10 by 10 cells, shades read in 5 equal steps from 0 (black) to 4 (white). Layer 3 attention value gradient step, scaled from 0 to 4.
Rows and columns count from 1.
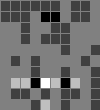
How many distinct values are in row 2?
3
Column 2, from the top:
1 1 2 2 2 1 2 3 1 2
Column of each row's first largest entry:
7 4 1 1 1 1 1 5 1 5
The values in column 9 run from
1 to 2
